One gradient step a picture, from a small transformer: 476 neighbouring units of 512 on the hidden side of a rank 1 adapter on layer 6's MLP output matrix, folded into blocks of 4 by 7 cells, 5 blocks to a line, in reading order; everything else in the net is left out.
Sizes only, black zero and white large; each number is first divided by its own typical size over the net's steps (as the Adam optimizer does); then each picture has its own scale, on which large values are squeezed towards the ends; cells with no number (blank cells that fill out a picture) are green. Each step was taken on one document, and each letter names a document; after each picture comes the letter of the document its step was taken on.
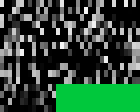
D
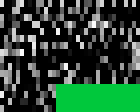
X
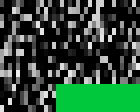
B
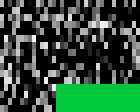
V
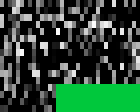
X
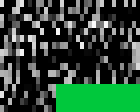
X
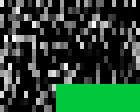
X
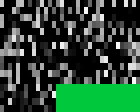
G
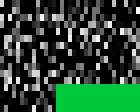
B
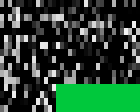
V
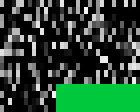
D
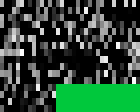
G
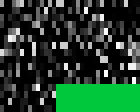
D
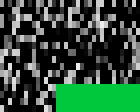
V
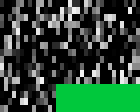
B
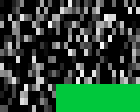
B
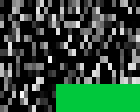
B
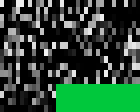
D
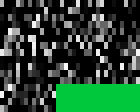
G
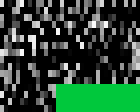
X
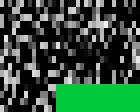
V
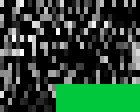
X
